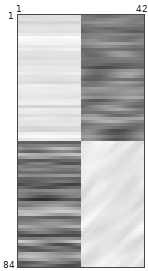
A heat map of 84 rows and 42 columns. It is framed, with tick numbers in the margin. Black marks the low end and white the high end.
The table splits into 2 rows of 2 panels. Panel 1,1: very high, streaked across, faint in contrast. Panel 1,2: middling, streaked across. Panel 2,1: middling, streaked across, strong in contrast. Panel 2,2: very high, slanting up to the right, faint in contrast.
